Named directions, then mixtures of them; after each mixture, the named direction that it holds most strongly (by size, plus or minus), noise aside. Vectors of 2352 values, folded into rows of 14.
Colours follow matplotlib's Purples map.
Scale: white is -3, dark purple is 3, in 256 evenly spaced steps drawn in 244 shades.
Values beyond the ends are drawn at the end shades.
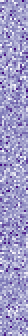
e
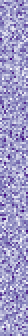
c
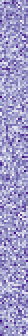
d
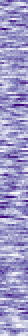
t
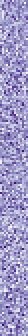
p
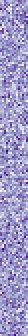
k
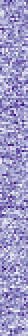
p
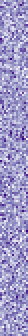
c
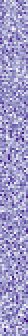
c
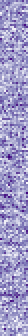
c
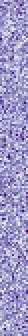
c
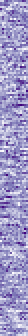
t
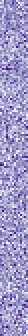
d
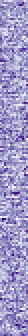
c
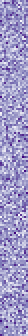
d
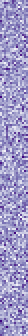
d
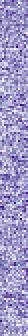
d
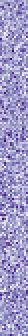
c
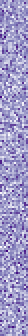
p
